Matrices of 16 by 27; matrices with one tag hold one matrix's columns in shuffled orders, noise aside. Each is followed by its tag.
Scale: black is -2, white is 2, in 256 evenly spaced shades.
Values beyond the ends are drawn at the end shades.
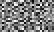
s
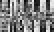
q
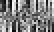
q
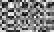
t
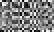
t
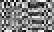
t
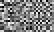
s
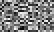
s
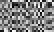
t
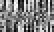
q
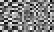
s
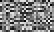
s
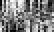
q
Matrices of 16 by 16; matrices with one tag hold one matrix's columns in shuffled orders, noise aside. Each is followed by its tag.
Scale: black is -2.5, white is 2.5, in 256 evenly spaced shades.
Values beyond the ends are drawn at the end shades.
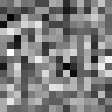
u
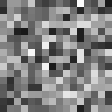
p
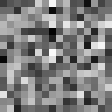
p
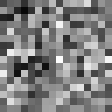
u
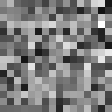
p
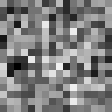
u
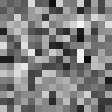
p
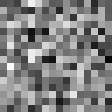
p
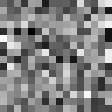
p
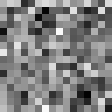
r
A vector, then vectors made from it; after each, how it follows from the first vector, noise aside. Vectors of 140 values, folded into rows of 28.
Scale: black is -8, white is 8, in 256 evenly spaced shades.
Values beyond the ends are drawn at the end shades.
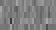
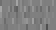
partly zeroed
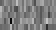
scaled up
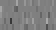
partly zeroed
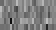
scaled up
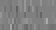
partly zeroed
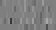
partly zeroed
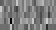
scaled up
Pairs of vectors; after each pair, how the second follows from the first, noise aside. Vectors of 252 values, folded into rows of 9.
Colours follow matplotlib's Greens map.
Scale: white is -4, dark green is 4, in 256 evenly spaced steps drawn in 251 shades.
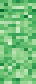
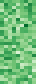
shuffled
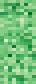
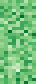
shuffled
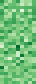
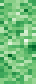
shuffled
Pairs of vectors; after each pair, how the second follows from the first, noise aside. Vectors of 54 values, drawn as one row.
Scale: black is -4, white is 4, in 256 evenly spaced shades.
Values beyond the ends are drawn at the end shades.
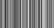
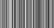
reversed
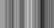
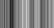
reversed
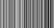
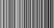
copied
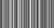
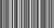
copied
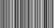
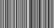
shuffled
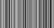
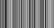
shuffled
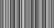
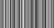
copied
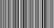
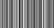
negated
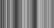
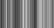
copied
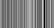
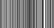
negated
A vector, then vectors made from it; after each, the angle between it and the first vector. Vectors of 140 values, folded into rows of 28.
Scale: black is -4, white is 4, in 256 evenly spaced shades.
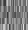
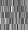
orthogonal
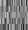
nearly opposite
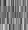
nearly parallel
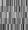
nearly opposite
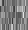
orthogonal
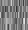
orthogonal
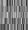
nearly opposite
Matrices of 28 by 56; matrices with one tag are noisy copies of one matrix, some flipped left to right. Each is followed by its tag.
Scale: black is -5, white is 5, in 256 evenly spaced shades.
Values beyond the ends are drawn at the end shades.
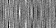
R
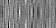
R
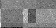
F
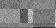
F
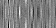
R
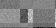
F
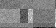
F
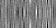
R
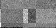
F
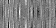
R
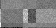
F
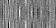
R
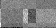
F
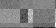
F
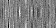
R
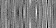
R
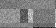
F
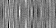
R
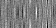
R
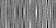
R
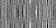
R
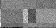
F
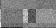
F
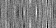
R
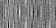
R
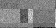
F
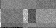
F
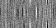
R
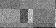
F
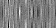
R
